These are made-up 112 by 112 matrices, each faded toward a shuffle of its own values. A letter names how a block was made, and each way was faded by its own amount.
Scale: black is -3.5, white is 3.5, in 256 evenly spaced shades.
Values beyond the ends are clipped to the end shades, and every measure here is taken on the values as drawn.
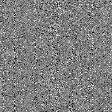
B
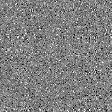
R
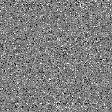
R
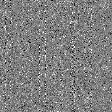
B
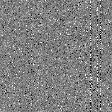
B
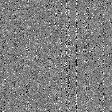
B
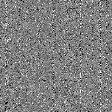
B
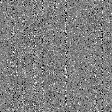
B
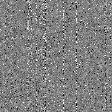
B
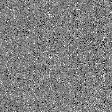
B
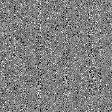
B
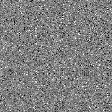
R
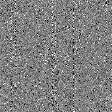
B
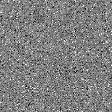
R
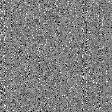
B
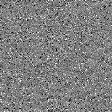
R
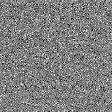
R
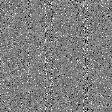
B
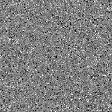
R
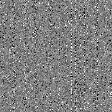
B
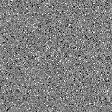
R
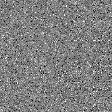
R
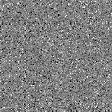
R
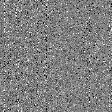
B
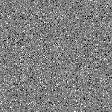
R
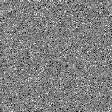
R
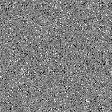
R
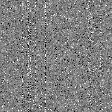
B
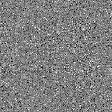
R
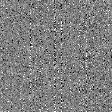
B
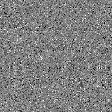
R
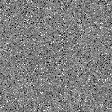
R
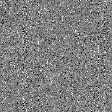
B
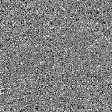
R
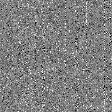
B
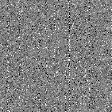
B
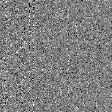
B
